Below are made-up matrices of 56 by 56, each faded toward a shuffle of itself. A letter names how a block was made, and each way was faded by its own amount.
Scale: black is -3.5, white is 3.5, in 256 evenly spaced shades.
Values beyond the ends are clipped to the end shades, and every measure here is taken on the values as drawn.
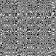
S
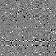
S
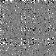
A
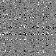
A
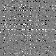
A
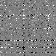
A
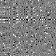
S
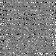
A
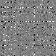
A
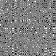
S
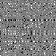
S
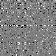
S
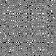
S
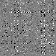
A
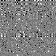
S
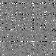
A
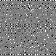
S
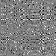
S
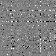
A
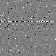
S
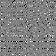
S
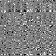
S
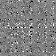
A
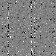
A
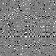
S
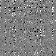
A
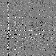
A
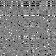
S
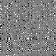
S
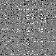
A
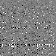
A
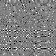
S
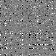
A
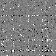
A
